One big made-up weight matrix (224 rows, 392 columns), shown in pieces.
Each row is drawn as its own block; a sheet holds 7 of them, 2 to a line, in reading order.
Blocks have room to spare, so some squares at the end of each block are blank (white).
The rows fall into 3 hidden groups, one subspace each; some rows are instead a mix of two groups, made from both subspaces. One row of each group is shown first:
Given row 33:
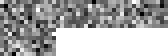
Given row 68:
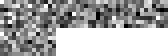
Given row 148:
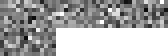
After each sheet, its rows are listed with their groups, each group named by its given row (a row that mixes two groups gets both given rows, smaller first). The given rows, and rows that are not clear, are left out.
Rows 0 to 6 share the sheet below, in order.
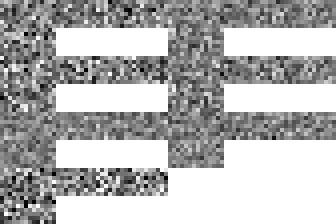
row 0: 148
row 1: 148
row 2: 33
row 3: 148
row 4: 68 and 148
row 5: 68
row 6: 148
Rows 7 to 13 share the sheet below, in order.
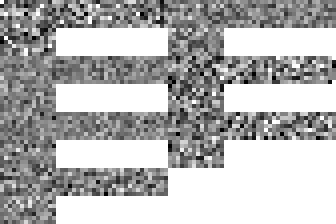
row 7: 33
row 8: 68 and 148
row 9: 148
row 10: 148
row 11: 148
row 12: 68
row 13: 68
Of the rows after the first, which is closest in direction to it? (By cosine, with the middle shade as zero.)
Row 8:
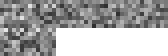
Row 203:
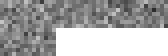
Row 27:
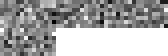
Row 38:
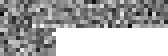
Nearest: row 27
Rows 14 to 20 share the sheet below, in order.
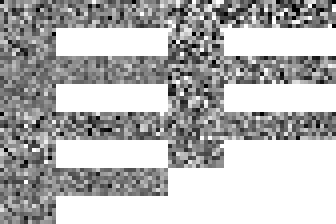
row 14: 33
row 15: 148
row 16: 148
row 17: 68 and 148
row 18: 33
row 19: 33
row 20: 33
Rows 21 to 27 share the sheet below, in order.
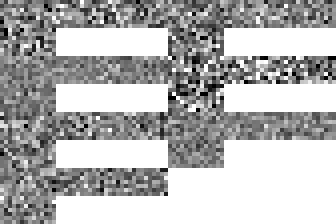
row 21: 148
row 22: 33
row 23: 148
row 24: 33
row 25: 33
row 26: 68
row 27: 148
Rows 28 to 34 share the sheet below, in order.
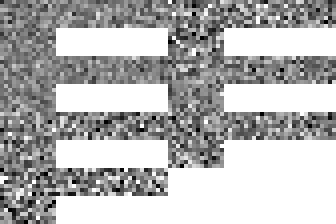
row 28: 68
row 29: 33
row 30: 33
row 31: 33 and 148
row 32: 68 and 148
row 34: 33 and 68
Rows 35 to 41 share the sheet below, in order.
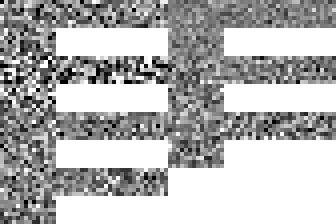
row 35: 33 and 148
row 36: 148
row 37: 68
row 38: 33
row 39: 33 and 148
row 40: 68
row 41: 148
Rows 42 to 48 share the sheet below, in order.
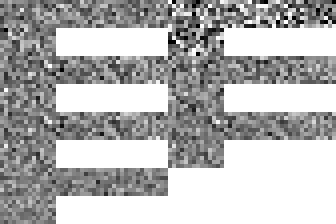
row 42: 148
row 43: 33
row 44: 148
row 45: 33
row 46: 148
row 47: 148
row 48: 68
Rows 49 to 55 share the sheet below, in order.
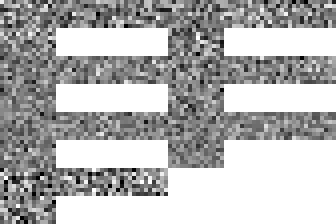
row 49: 68
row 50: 33 and 148
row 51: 68
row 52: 33
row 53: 148
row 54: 68
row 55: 33
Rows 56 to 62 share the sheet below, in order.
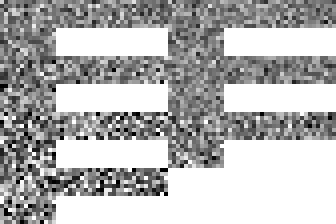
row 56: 33
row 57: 33
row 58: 148
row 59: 68
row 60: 33
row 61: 33
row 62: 148
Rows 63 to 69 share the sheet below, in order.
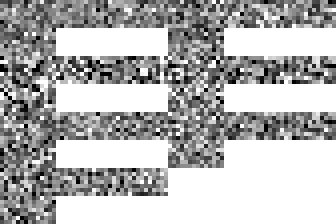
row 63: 148
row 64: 33 and 68
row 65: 33
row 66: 68
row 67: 33
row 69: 33
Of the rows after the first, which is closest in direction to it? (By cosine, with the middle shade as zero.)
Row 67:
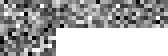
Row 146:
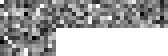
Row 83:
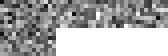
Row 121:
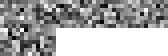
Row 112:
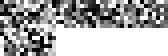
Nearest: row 146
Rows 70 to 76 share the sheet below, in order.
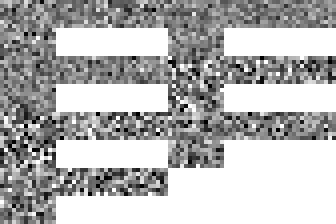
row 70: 148
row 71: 33
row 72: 33
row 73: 33
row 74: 33
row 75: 33 and 148
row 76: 68
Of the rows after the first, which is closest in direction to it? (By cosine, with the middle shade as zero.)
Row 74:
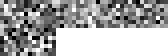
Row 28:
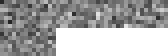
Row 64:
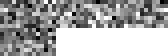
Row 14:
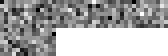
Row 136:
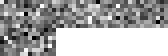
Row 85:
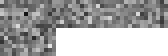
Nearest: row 136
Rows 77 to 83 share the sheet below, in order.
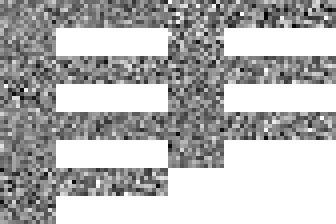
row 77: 148
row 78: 68
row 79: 148
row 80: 68
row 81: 68
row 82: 68
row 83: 68
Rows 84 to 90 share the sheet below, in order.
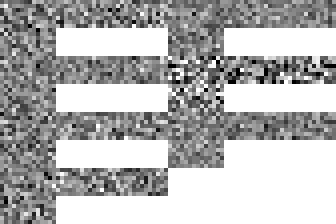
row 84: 33 and 148
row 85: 33
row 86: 33
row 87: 68
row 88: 68
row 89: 68
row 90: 148
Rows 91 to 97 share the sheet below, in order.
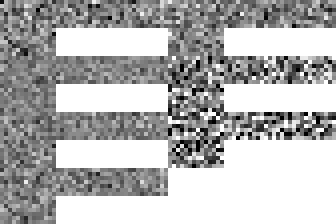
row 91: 33
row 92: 68
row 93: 33
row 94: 148
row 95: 33
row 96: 68
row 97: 33
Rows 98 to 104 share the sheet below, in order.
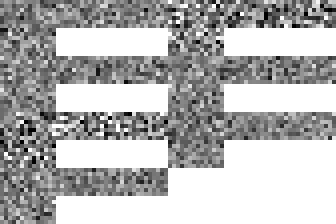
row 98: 148
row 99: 68
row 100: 68
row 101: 148
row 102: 148
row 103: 148
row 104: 33
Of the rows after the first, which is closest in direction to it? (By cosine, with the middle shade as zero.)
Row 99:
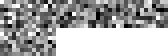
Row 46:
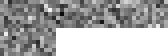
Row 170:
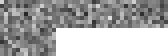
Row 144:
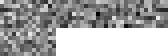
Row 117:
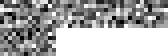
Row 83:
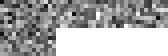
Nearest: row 144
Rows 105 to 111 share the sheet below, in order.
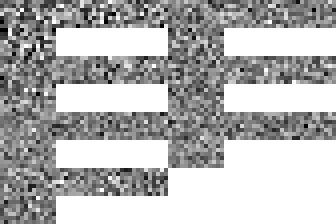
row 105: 148
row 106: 148
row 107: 148
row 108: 68
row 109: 148
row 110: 33 and 68
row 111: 148
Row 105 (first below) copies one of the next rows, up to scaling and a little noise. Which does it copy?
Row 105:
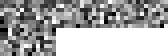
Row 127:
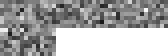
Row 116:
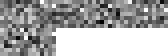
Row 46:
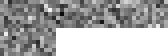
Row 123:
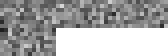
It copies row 123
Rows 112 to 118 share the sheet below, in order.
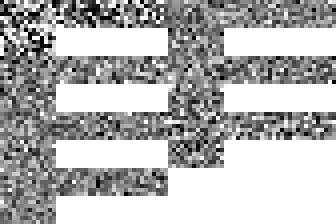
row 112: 33
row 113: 148
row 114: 68
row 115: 148
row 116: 148
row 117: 68
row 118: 68
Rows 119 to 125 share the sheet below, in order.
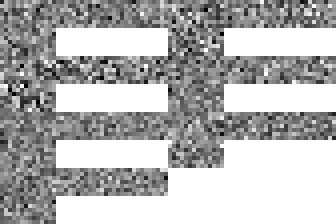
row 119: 33
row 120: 33
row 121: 148
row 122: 68
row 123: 148
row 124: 148
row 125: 148
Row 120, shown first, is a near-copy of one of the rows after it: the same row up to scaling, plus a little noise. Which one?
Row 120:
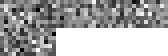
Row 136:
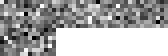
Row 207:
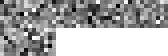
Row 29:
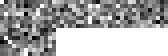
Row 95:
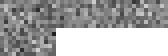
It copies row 95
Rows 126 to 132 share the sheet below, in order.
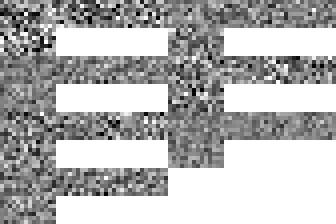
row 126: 33
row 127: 148
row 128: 68
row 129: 148
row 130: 148
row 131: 148
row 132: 68
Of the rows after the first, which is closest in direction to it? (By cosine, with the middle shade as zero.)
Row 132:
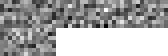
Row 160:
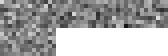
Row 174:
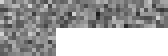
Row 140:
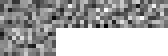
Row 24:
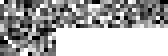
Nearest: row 140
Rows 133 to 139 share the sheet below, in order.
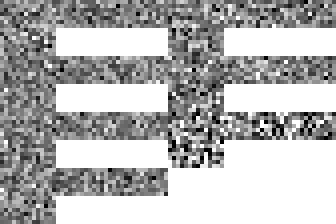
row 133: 33
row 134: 68 and 148
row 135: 148
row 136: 33
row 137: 148
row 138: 148
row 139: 148
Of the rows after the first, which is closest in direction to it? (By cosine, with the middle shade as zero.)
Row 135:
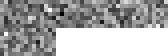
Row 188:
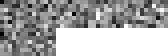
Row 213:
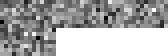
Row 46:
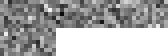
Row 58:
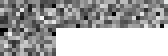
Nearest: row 46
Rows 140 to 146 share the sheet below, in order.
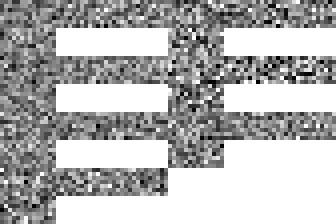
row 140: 68
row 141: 148
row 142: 33 and 68
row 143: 33 and 68
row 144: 68
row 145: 33
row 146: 33
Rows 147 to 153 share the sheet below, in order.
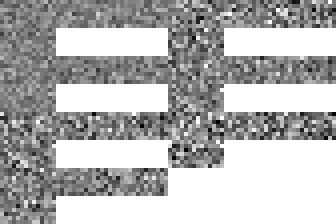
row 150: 33
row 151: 33
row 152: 148
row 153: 148
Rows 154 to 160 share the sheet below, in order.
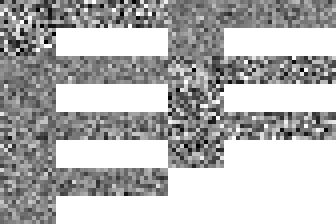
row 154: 33
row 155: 148
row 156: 148
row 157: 33
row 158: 33 and 68
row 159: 68
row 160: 68
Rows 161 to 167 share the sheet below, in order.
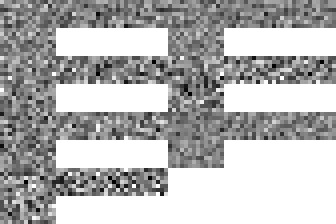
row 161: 68
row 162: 68
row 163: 68
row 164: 33 and 68
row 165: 68
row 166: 68
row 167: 33 and 148
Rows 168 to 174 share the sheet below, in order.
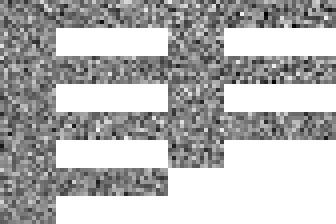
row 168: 148
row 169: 68
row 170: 33
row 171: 68
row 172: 68
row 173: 148
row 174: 68
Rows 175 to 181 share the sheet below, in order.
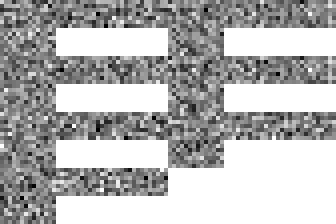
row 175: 68
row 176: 33
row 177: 148
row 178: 33
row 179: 68
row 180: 68
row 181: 148
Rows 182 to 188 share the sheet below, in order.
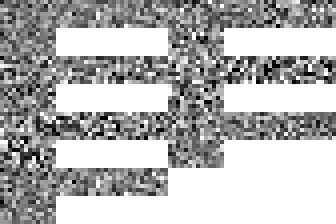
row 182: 68
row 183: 148
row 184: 68
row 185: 68
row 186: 148
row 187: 33
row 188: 68
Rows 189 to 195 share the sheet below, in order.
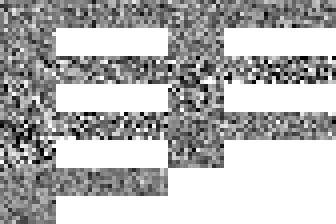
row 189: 33
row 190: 68
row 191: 148
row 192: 33
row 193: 33
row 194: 148
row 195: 33
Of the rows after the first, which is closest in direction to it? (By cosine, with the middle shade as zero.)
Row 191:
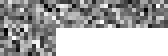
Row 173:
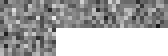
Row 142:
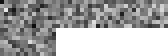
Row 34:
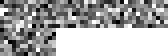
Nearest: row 173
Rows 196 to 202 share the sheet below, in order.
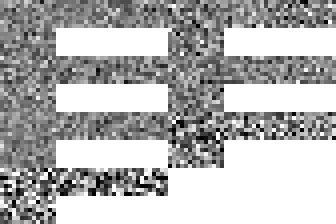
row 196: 148
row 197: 33
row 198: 68
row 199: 33
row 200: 68
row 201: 33
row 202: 68
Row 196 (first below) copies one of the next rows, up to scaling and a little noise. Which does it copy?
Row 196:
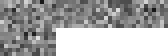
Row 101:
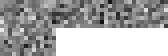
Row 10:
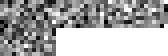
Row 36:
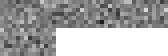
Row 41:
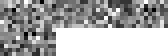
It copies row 41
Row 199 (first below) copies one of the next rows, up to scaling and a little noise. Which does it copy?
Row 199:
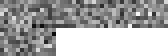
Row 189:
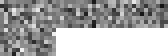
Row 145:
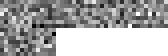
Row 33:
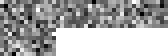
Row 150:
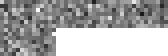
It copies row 145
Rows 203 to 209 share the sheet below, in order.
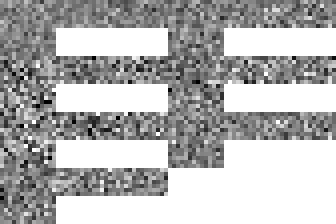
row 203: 148
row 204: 68 and 148
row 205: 33
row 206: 33 and 68
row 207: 33
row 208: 68 and 148
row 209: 148
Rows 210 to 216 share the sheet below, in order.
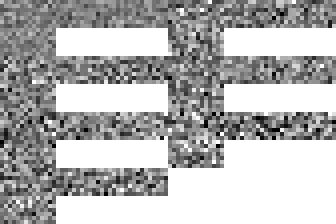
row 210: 68
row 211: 33 and 148
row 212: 33
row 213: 148
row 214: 148
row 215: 33 and 68
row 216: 68
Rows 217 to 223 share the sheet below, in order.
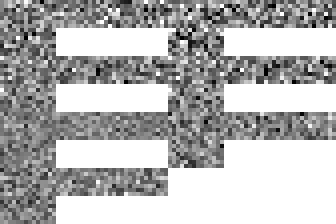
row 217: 148
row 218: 148
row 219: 68
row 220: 68
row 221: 33
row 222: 33
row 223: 68
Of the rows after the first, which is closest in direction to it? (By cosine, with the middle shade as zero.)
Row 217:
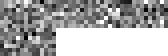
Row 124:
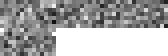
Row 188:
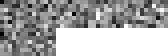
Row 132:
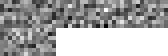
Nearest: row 132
